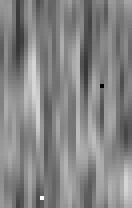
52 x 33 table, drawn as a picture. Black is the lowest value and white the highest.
Grain: streaks running down. Average level on the scale: 50%. Lone odd cells: 2, 1 higher and 1 lower than their neighbours.
